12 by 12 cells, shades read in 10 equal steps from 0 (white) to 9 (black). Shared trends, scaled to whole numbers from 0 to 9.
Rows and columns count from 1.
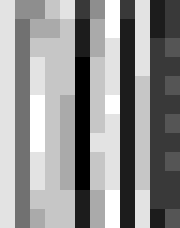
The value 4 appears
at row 1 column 2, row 1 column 3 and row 1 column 7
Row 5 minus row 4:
0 0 0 0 0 0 0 0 0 1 0 -1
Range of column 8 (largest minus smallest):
1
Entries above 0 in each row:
11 11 12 12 12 10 11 11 12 12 11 11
